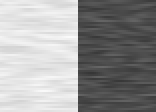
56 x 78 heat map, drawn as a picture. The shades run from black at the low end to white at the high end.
The table splits into one row of 2 panels. Panel 1,1: very high, streaked across, faint in contrast. Panel 1,2: low, streaked across, faint in contrast.
